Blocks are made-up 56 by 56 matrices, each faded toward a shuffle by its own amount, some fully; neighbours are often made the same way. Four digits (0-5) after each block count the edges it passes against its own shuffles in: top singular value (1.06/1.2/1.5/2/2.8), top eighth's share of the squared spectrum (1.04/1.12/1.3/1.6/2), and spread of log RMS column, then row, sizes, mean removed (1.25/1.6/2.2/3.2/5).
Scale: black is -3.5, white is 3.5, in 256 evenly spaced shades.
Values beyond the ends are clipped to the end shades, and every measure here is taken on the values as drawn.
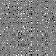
4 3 2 1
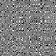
4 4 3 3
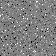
0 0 0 0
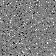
1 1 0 0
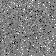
1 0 0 0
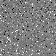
2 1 0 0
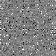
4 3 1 1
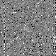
3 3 2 0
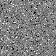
1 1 1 0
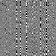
4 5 3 0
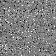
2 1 0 0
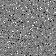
0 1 0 0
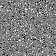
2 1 0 0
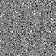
3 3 1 1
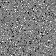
0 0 0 0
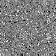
3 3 1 1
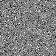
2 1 0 0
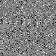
3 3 1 1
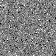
0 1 0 0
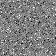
1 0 0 0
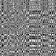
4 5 3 3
